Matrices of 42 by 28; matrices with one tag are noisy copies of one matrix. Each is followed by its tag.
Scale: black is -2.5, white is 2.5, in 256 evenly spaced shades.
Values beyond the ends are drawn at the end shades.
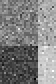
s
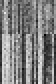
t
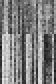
t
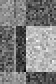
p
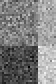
s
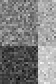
s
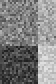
s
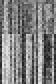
t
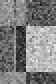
p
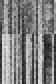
t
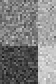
s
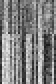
t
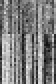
t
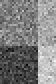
s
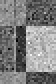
p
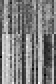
t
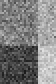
s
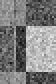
p
